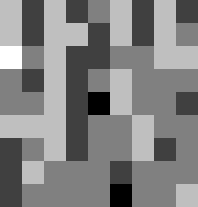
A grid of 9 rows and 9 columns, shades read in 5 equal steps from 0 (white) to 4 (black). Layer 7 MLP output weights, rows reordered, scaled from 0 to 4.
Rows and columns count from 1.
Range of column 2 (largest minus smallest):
2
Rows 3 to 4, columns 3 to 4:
1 3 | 1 3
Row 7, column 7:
1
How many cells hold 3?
20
